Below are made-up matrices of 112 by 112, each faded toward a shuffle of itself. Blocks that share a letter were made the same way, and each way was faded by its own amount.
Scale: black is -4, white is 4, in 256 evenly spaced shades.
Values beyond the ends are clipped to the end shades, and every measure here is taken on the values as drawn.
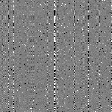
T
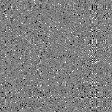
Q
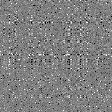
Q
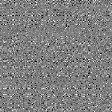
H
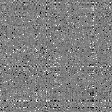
Q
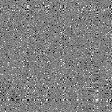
Q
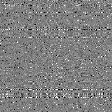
H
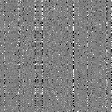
T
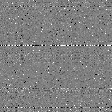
H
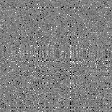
Q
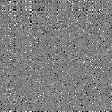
Q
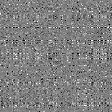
H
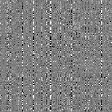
T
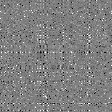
Q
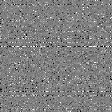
H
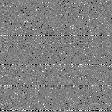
H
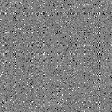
Q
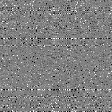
H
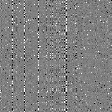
T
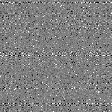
H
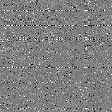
H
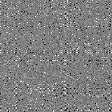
Q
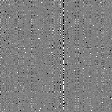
T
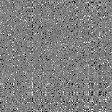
Q
